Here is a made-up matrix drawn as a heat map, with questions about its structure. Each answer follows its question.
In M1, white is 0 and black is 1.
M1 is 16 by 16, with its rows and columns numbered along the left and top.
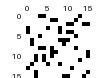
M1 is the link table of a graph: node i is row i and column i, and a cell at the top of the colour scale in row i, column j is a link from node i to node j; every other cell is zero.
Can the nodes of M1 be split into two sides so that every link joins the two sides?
no
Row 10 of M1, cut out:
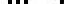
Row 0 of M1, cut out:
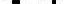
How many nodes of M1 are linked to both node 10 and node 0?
1
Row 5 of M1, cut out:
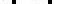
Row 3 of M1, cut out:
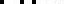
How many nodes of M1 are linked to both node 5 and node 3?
0
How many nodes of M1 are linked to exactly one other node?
0
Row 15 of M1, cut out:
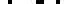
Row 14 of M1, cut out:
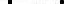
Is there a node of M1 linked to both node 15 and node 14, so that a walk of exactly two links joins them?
yes
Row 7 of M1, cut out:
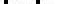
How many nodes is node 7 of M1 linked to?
2
